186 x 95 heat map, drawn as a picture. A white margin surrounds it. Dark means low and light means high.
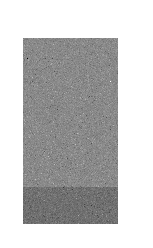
Average level on the scale: 50%. Stripes: none. Seam: horizontal, 80% of the way down, the top part higher.
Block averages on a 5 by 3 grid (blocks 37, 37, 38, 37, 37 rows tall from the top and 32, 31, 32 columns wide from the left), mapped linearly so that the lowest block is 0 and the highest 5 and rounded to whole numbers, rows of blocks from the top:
555 | 555 | 555 | 555 | 000
